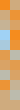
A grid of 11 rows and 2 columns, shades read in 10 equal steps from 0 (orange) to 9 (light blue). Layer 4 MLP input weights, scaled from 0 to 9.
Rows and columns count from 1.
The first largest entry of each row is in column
2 1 1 1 1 2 1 1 2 2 1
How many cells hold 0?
2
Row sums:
4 5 8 9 9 8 5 9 6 10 8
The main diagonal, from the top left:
0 1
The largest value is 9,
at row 4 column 1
